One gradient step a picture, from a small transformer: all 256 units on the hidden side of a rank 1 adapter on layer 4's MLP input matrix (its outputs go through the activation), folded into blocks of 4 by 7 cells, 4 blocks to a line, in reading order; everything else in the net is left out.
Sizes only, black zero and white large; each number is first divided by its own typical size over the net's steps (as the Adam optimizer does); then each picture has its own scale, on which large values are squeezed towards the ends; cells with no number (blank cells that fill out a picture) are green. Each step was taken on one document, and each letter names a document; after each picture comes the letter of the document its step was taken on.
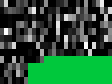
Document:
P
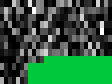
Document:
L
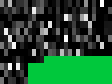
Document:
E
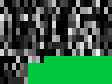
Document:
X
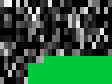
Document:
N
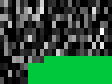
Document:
N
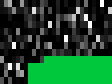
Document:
E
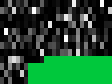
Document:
E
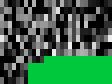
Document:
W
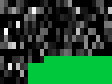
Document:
P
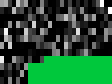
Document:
P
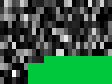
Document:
N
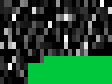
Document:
E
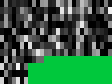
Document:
L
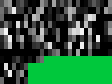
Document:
P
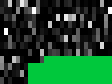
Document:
E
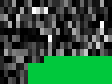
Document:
L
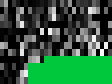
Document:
X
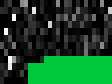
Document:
E
